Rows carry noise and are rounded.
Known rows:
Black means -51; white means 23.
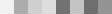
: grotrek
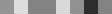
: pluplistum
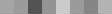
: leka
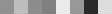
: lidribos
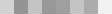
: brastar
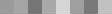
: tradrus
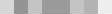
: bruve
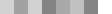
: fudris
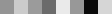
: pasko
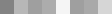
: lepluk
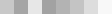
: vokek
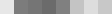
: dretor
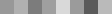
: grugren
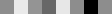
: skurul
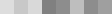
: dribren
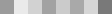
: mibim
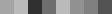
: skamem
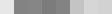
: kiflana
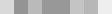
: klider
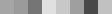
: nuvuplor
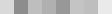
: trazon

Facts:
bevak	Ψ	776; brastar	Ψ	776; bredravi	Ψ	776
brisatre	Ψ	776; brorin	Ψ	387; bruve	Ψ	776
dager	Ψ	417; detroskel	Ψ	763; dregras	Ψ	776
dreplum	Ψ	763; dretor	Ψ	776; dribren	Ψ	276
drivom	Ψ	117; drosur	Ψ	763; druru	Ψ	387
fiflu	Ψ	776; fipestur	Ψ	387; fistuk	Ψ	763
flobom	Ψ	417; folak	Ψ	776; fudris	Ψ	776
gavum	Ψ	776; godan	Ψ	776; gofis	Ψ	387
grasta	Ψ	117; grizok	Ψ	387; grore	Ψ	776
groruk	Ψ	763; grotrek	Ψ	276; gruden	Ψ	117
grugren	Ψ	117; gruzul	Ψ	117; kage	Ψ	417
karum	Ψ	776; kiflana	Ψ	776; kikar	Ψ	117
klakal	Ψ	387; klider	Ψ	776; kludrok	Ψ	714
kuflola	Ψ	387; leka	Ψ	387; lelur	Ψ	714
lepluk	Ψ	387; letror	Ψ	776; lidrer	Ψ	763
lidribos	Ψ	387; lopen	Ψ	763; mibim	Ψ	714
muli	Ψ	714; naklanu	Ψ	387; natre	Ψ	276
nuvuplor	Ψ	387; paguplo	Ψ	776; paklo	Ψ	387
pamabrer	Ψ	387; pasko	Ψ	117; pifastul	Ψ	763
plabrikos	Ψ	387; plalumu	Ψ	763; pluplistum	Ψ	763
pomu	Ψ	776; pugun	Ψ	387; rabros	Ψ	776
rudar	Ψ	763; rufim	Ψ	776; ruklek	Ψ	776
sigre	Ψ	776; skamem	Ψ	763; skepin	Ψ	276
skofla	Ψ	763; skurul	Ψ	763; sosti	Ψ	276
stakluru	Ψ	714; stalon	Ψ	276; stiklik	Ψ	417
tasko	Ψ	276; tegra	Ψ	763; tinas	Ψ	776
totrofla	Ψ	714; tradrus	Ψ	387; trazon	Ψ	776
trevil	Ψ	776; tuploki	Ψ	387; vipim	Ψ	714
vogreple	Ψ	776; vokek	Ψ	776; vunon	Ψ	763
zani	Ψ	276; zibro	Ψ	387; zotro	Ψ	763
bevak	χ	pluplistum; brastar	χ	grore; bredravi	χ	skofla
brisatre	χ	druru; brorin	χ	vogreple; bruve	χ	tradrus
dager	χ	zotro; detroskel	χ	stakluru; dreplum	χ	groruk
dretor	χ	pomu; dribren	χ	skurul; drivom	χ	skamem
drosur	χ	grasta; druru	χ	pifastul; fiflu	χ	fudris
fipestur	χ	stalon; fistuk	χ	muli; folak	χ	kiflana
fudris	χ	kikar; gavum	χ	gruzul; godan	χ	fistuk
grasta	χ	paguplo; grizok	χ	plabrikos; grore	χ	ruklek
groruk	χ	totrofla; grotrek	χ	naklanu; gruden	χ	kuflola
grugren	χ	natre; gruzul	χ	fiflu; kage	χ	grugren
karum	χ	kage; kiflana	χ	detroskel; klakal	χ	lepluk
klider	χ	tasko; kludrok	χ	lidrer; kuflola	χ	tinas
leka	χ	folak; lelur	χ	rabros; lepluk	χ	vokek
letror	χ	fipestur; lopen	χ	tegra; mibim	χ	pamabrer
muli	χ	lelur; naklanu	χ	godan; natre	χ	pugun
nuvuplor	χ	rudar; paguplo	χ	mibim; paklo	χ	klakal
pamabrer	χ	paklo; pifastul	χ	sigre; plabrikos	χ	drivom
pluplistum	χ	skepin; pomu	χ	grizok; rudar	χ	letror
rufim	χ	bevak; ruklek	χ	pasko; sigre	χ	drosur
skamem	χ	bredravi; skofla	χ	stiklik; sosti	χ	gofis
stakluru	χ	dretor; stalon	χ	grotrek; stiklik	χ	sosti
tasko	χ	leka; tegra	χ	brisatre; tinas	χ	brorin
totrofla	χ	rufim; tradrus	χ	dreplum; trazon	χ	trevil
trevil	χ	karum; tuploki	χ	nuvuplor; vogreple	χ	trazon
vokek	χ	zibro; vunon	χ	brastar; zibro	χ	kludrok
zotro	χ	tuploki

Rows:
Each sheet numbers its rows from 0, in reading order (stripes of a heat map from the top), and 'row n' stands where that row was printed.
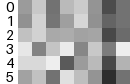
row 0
zotro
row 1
lopen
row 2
muli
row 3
letror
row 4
skepin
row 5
rudar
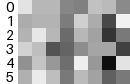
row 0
tasko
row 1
flobom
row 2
vipim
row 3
stakluru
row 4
pugun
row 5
kludrok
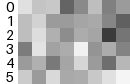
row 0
sosti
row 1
totrofla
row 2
lelur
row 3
drosur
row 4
gruden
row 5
brisatre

